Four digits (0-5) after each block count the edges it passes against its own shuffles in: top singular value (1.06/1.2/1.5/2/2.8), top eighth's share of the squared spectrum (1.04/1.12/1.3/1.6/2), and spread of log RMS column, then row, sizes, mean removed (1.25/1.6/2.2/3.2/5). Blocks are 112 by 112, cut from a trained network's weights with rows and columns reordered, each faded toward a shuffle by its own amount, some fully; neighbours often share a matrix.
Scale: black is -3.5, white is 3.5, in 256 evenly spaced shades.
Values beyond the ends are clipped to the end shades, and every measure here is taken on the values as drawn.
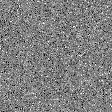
2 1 0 0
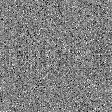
3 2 0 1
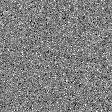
2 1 0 0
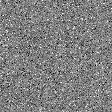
2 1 0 0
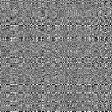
5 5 3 4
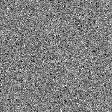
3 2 1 0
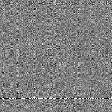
4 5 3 3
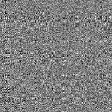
4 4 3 3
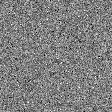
1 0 0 0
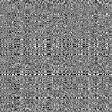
5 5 2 4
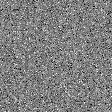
0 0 0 0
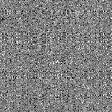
4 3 1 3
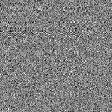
4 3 1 2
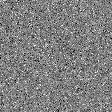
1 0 0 0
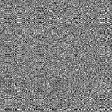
5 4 2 3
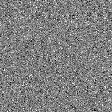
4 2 0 1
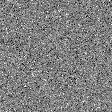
0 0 0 0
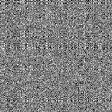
4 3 1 3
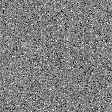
2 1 0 0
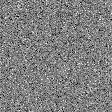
1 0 0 0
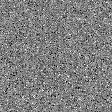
1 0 0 0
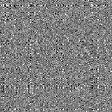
5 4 2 3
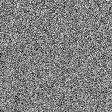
2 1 0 0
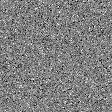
0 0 0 0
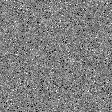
0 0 0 0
